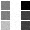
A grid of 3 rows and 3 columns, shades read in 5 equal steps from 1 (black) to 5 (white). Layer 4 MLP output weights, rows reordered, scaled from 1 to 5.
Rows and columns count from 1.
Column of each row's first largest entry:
2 2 2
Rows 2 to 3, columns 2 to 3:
5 2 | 5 2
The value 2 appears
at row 2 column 3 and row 3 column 3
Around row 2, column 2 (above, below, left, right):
5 5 3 2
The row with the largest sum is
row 3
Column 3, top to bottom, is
1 2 2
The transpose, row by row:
3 3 4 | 5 5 5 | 1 2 2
